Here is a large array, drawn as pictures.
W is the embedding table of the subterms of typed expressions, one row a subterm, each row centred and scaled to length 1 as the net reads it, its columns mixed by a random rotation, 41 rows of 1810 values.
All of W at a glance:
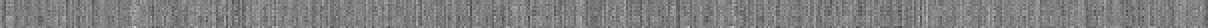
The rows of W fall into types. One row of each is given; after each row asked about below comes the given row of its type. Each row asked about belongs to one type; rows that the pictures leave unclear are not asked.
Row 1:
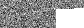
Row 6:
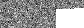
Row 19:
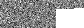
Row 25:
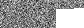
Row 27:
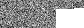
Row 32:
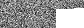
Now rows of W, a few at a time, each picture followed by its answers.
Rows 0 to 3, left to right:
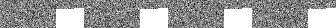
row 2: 19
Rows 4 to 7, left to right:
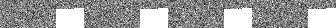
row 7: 19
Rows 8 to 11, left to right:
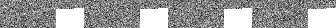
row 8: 1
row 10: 27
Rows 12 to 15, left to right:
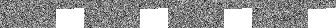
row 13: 6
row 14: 25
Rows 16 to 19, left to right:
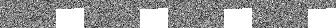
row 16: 27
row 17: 27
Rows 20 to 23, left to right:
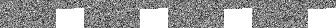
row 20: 32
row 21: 1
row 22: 27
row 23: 27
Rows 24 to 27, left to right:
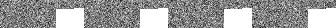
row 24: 25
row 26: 6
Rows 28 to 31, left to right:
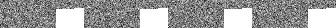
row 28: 6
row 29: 1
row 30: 25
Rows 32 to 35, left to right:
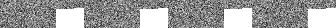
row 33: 27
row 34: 25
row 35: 19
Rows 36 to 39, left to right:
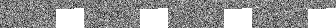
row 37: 19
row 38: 25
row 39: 1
